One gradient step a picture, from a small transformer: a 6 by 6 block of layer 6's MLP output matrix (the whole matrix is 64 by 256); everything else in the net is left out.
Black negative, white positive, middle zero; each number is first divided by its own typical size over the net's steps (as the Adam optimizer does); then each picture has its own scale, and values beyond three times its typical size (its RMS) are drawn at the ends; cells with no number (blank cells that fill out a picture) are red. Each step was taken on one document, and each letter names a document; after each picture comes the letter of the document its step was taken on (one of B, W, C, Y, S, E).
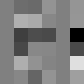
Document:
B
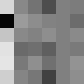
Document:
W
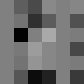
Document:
B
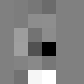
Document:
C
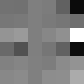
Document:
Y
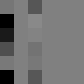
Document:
W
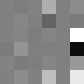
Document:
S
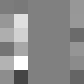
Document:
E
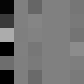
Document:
W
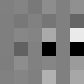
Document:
S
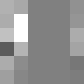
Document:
E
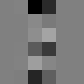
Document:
C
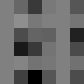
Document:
B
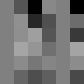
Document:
B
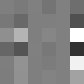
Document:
Y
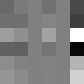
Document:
Y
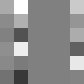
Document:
E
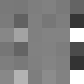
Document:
Y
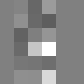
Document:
C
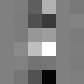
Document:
C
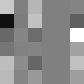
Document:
W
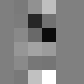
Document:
C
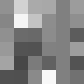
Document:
E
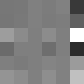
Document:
Y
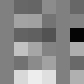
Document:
B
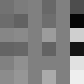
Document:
Y
